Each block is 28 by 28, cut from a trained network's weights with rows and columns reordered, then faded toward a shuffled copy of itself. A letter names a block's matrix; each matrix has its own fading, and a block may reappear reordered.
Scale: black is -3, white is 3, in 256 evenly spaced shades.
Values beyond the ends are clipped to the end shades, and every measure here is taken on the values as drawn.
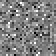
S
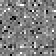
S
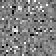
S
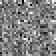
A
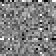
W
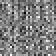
A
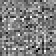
A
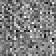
A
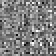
A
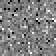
S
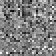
A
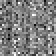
A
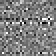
W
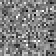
A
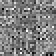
A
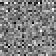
W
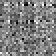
A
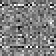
W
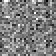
A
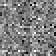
A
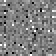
S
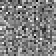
A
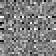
W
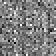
A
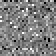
S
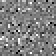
S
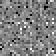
S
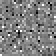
S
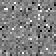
S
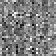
A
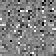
S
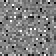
S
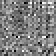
A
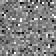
S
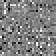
S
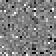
S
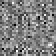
A
